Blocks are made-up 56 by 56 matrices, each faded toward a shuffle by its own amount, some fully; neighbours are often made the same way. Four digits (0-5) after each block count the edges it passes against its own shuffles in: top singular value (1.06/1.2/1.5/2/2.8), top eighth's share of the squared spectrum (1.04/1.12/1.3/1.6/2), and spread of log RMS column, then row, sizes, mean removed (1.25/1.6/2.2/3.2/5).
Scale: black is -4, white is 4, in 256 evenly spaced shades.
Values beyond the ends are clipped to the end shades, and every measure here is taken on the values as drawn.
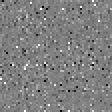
2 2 0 1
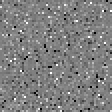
1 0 0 0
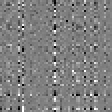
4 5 3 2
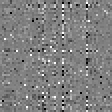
4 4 2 1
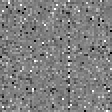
3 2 1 0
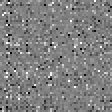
3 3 1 1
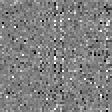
3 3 2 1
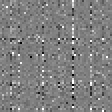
4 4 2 2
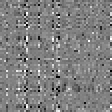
4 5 3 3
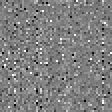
3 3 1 1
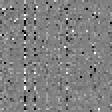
4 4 2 1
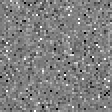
1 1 0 0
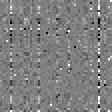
4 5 2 1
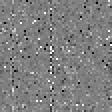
3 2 1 0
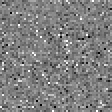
1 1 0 1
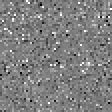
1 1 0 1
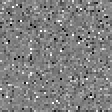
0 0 0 0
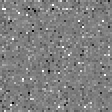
1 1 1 0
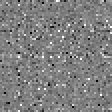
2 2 0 1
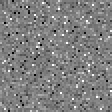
0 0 0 0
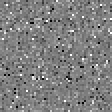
0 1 0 0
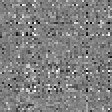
2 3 2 3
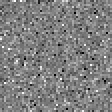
0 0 0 0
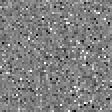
0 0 0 0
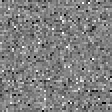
0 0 0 1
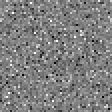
0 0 0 0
